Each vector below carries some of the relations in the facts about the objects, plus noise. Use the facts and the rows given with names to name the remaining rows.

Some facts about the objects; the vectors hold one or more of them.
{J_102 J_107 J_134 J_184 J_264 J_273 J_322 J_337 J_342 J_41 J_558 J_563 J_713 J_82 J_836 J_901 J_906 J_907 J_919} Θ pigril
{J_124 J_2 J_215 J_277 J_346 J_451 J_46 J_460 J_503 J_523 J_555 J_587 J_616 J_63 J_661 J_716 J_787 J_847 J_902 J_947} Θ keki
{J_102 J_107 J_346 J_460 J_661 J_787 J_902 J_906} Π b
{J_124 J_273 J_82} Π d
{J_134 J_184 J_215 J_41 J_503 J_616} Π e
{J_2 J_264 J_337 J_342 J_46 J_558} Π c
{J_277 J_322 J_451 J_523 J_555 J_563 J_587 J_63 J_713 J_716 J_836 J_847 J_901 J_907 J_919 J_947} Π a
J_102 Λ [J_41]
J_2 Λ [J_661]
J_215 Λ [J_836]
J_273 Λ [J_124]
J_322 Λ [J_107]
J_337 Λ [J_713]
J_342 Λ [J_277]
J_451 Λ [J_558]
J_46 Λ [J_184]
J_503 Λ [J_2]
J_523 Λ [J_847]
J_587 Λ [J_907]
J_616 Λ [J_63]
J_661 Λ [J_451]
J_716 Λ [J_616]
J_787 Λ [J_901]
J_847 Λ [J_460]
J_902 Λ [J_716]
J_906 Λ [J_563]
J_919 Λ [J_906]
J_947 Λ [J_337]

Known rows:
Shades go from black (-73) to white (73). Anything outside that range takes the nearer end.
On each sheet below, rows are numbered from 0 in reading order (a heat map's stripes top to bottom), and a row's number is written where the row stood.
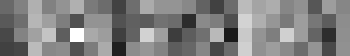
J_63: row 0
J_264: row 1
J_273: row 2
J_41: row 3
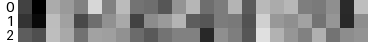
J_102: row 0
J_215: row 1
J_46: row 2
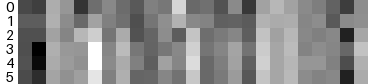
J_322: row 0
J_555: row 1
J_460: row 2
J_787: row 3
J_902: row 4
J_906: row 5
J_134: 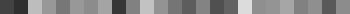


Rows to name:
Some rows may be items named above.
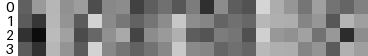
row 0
J_558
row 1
J_947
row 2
J_215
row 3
J_947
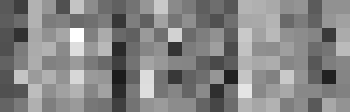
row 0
J_587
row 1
J_277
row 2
J_661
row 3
J_82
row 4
J_907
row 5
J_124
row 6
J_184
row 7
J_713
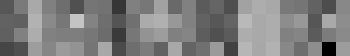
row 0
J_836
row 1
J_716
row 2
J_563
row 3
J_107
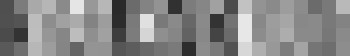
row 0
J_82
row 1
J_184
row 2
J_616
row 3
J_2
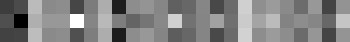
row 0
J_41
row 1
J_787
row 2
J_41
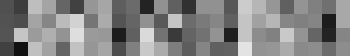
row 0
J_342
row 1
J_460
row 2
J_124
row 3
J_503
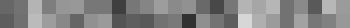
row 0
J_901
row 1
J_337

